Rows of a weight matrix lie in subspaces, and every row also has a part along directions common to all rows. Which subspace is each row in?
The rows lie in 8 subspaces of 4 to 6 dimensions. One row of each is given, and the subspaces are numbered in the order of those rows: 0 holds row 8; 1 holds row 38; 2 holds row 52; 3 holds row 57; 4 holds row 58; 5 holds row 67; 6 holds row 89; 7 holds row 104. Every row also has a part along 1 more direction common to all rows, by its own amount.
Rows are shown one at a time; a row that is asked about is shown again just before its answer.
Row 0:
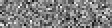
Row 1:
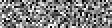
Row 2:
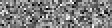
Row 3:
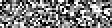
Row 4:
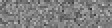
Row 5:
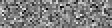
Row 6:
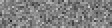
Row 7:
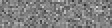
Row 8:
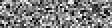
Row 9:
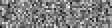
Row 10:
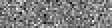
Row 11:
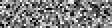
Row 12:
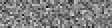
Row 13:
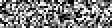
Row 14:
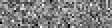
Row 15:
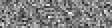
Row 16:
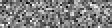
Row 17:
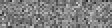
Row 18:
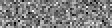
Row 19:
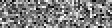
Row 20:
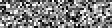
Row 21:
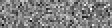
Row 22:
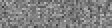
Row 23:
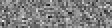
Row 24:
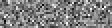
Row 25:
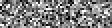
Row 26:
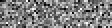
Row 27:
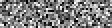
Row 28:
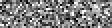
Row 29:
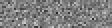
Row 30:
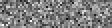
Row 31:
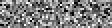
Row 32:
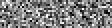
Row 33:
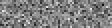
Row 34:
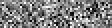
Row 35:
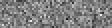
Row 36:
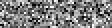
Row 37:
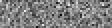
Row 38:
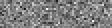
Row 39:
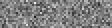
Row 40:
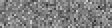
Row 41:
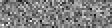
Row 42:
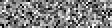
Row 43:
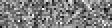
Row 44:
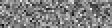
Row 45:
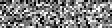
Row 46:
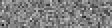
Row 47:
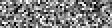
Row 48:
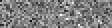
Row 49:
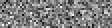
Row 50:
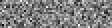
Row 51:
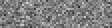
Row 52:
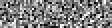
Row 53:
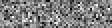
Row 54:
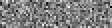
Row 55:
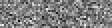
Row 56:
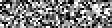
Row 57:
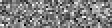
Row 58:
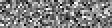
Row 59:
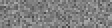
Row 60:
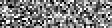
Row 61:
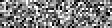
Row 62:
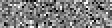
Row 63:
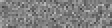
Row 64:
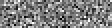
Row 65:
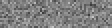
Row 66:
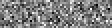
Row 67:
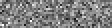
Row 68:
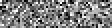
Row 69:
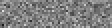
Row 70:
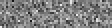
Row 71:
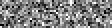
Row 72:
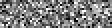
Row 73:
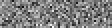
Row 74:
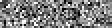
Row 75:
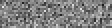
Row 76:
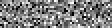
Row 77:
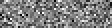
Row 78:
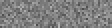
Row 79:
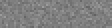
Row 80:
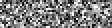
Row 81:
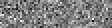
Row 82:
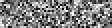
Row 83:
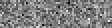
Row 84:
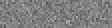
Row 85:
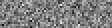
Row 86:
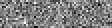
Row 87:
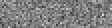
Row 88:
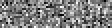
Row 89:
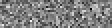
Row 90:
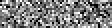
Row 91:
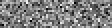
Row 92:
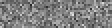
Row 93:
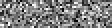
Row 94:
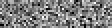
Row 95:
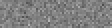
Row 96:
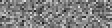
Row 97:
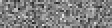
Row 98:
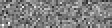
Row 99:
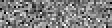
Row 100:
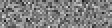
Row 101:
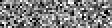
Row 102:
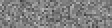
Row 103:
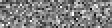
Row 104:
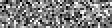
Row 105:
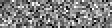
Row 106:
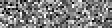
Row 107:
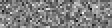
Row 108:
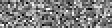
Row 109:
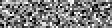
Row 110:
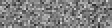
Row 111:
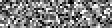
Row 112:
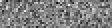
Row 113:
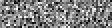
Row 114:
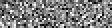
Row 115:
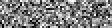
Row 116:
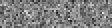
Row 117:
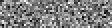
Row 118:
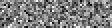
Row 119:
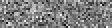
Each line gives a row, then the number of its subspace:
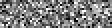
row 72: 3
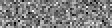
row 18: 5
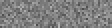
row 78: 0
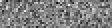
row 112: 7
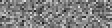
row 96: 3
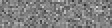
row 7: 1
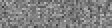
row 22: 2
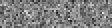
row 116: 4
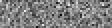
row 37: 7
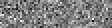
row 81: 1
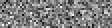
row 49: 3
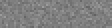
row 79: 5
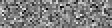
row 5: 1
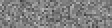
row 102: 6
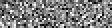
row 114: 2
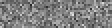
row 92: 6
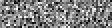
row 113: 7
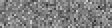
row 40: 5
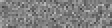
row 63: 2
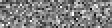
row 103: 6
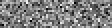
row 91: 5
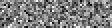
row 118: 2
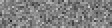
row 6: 0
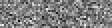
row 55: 7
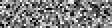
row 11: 4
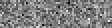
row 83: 7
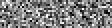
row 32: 3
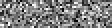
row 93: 5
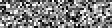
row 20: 2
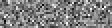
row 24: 4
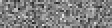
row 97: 7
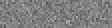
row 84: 6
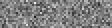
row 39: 4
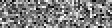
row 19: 2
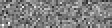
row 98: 5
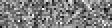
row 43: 5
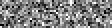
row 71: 6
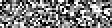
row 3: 1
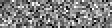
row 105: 0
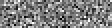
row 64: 7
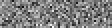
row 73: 0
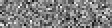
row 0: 5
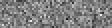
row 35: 1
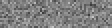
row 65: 4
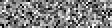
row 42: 5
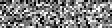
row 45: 5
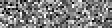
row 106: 1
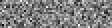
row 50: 0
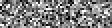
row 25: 6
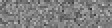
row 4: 2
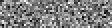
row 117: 0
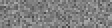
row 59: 7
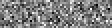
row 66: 6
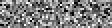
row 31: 4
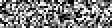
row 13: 2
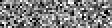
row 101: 0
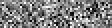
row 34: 6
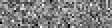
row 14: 4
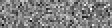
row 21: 4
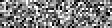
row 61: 5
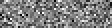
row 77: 1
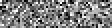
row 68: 7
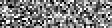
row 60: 3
